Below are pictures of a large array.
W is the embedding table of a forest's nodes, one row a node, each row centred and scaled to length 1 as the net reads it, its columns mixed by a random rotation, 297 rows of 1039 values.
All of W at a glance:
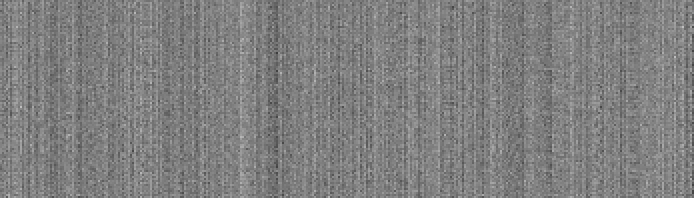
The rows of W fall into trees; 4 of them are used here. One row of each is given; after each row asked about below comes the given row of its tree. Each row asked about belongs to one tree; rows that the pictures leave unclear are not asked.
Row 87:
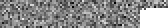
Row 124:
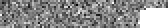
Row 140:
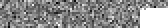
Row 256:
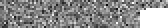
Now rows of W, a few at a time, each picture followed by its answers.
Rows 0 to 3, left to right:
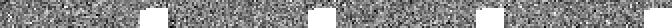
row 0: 124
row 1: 256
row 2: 140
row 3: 87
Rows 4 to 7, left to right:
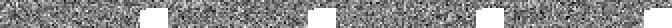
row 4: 140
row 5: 140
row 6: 87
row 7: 140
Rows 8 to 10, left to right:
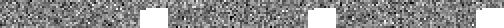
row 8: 124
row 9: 140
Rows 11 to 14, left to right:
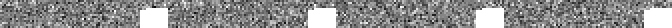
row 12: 140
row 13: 124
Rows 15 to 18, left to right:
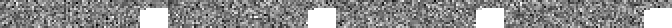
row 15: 140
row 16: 124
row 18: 140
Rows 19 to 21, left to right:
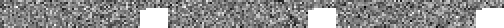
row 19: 87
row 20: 87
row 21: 124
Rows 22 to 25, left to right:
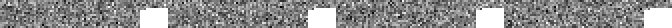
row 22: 140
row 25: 256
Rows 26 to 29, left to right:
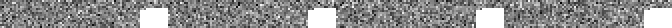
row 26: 124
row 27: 124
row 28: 140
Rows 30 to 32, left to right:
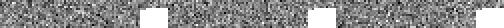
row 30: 124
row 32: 256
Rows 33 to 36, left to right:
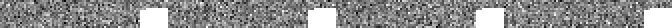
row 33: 140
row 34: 140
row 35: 124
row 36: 87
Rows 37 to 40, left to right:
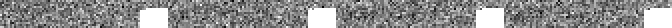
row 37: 124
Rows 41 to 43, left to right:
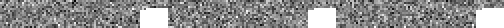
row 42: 124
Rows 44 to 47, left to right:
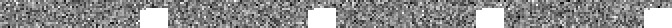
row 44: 140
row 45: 124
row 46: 140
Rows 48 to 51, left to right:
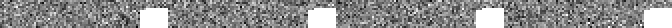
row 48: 87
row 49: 140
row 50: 124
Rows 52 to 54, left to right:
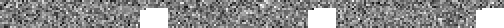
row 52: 140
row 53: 124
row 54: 87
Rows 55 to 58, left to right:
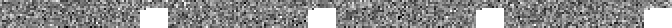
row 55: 256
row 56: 140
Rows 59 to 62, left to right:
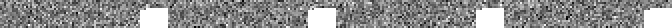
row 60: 140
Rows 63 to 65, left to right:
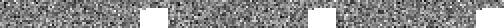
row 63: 140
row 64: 256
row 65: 256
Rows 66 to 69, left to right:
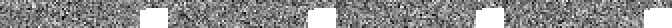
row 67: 140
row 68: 124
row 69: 124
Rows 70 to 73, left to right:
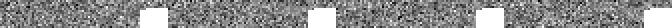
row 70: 124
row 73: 140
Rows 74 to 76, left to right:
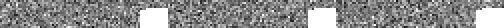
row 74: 140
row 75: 256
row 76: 124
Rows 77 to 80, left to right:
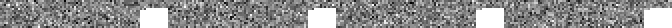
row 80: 140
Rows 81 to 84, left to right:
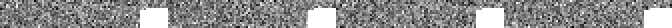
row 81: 140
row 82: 124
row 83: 140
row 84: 124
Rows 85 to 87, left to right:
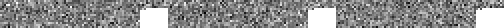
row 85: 140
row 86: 140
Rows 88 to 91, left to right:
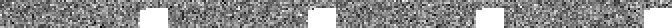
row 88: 124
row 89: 140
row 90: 124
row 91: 87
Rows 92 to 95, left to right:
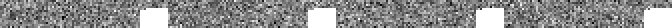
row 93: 124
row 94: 87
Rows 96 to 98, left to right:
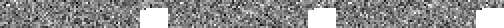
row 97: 124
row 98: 124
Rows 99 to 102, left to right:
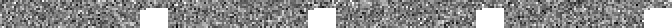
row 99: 124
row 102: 140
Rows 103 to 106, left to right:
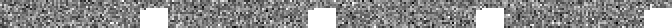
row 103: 256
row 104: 256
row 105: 140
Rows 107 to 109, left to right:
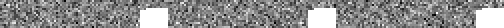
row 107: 140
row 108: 124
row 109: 124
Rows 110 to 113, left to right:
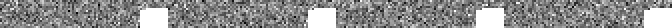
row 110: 140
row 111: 140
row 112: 140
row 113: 124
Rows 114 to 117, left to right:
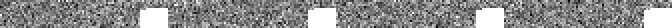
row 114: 124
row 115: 140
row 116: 124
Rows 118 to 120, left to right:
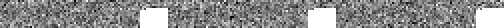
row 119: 140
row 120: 140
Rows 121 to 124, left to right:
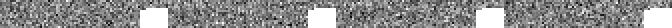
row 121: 124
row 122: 140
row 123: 140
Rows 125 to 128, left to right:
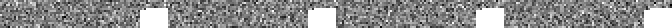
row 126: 256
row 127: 256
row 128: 124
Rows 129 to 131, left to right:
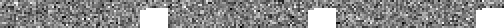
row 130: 87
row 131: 87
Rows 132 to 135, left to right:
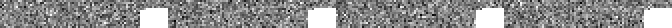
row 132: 87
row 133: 256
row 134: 124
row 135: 140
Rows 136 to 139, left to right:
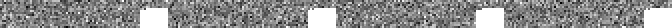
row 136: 256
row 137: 140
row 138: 124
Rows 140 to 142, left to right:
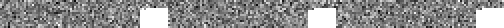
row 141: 124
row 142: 256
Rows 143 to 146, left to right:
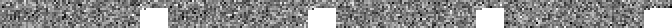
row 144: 140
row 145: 140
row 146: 87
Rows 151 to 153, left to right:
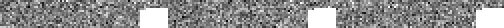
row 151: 124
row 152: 256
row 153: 140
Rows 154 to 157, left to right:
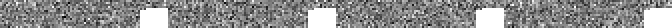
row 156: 124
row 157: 140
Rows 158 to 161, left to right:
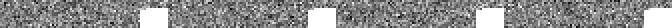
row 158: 140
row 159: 87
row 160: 140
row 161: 87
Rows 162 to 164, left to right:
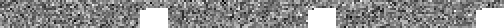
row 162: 124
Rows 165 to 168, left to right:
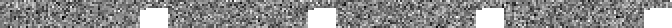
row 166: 124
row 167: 124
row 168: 256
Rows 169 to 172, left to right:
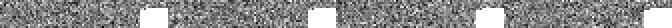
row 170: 256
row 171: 124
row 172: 124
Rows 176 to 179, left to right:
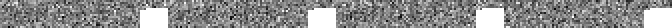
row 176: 140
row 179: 124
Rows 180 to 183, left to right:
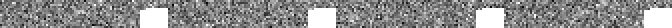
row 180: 124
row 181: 140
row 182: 87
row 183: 124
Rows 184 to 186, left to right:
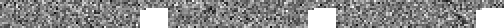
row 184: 140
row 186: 87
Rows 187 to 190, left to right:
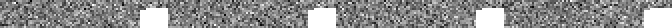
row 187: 124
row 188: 124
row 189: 124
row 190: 124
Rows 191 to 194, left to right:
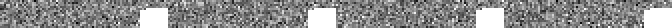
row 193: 256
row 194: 140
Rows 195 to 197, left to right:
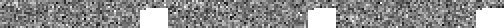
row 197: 87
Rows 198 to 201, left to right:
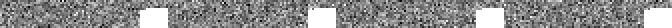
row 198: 124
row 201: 256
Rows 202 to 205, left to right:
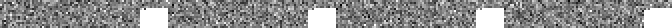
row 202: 256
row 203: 140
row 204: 140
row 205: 140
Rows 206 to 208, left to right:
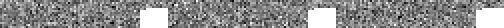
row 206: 140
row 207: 140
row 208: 140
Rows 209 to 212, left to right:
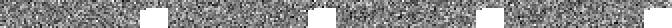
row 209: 124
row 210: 87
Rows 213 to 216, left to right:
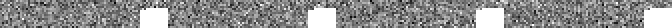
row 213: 87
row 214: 124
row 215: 140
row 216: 140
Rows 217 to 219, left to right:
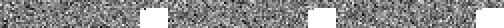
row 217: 256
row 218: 140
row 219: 140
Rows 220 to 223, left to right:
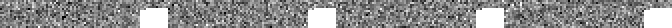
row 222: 256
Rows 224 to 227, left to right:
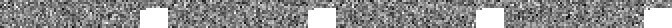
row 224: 87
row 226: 140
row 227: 140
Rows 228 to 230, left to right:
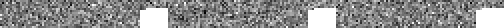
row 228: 124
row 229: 140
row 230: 87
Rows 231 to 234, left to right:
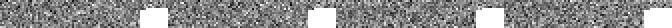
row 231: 124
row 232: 124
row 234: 124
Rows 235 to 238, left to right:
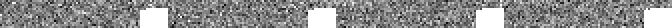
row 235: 124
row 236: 256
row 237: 140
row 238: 140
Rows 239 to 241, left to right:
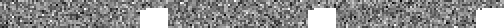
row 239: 256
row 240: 124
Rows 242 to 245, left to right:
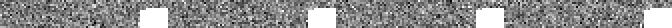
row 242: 124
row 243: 140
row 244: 87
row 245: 140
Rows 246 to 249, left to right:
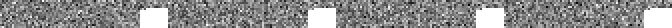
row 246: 124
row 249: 124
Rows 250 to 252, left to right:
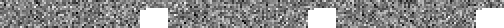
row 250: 140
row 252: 140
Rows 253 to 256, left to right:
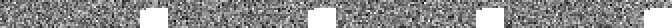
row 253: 124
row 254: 256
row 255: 256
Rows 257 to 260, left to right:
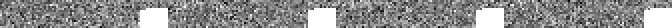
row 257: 124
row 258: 140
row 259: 140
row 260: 140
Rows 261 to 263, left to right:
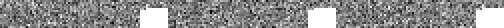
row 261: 140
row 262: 256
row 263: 140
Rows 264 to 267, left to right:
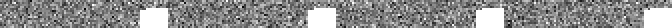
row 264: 124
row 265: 124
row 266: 140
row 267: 256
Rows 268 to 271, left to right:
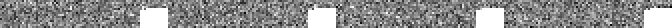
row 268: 140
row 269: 140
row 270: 87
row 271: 87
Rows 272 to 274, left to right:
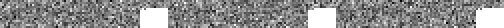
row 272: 140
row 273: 140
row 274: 140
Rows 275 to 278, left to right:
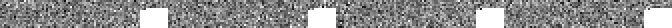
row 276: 87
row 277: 256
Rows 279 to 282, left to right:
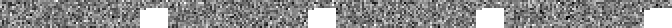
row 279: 256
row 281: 140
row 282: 140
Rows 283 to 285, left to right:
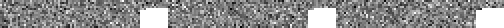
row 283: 256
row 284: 87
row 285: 124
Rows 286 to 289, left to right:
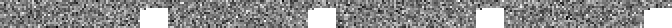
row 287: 124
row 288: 256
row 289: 140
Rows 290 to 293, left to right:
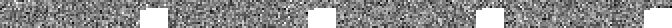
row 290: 140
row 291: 256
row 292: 87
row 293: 87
